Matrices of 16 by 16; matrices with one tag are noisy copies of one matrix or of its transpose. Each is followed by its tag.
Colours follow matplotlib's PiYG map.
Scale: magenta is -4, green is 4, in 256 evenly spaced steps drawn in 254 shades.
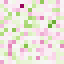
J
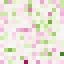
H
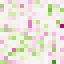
H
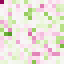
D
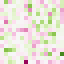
H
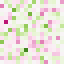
J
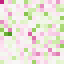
D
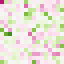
D
